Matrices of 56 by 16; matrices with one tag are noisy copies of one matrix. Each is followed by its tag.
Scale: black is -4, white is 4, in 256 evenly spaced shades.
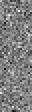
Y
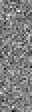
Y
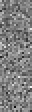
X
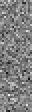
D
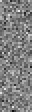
Y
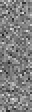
D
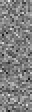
D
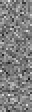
D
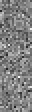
X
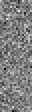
Y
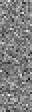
D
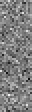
D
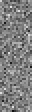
Y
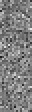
X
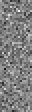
Y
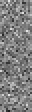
D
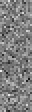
D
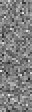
D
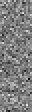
D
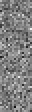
X
